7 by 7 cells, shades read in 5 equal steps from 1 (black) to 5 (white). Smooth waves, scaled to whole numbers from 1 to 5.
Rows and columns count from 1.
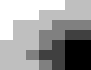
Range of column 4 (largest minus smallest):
3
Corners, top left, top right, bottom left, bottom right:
5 4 4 1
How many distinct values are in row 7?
4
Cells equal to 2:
6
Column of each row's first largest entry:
1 1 1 1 1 1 1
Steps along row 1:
same same same same down same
